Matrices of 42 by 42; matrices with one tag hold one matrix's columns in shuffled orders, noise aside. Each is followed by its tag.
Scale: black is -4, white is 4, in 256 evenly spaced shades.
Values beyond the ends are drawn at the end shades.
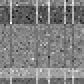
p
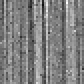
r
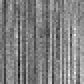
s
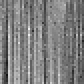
s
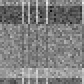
p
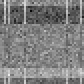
p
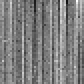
r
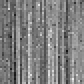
s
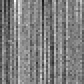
r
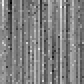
r
